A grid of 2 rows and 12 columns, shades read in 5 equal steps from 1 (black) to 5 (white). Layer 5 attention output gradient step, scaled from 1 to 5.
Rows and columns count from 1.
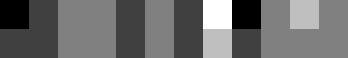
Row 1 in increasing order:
1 1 2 2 2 3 3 3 3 3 4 5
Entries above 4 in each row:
1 0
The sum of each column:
3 4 6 6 4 6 4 9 3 6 7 6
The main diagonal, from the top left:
1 2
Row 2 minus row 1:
1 0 0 0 0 0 0 -1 1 0 -1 0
